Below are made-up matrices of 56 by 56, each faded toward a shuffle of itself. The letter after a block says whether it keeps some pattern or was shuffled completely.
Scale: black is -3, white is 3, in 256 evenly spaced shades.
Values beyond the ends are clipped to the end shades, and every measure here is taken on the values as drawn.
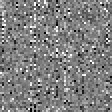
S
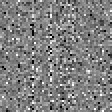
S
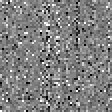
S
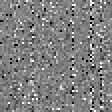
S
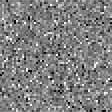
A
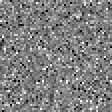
A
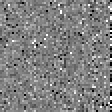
S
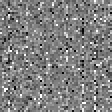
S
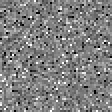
A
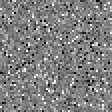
A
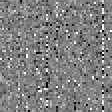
S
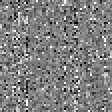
S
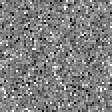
A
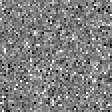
A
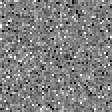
A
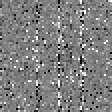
S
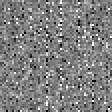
S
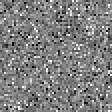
A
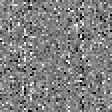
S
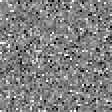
A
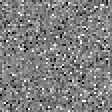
A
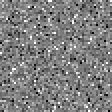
A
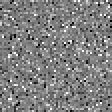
A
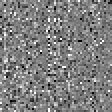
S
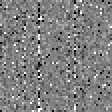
S
